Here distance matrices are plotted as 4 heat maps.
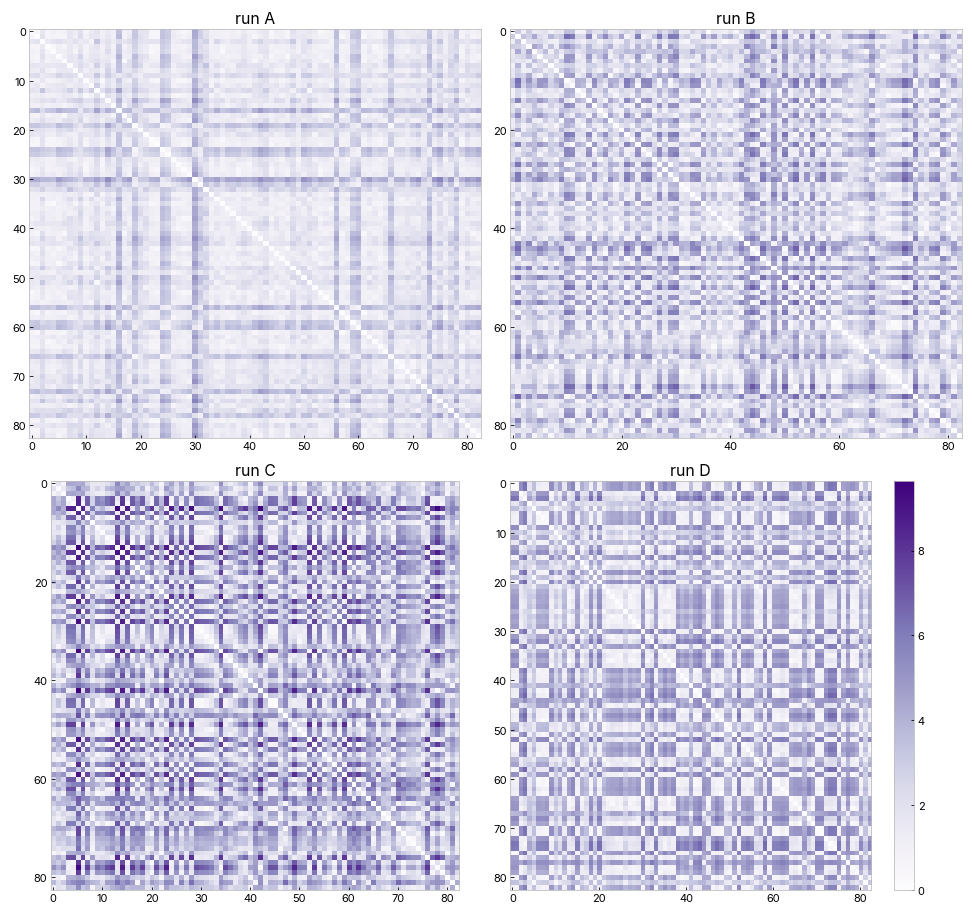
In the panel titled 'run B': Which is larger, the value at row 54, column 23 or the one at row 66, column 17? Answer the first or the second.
the first
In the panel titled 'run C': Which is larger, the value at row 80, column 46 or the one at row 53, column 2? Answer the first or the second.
the second
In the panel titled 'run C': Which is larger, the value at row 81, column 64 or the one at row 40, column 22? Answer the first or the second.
the first
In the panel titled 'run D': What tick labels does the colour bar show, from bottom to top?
0, 2, 4, 6, 8
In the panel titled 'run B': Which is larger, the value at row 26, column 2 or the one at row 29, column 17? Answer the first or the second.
the second
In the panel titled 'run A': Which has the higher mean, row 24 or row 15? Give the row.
24
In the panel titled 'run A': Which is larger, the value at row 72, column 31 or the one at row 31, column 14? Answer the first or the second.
the second
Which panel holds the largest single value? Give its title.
run C
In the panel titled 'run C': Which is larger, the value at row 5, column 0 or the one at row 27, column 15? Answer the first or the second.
the second
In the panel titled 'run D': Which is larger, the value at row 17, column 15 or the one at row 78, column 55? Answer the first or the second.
the second
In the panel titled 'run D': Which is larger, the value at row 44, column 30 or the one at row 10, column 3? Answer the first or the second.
the first
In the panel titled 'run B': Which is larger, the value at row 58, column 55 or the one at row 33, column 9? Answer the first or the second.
the second
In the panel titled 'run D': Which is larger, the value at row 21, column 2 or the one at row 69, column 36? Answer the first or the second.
the first
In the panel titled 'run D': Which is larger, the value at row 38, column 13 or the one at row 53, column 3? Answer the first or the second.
the second
